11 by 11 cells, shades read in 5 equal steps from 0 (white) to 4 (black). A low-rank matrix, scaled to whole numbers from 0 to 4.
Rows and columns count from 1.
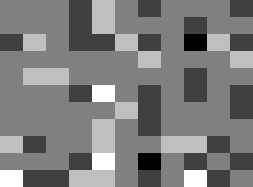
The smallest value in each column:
0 1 1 1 0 1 1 1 0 1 1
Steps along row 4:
same same same same same down up same same down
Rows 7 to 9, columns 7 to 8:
3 2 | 3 2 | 2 1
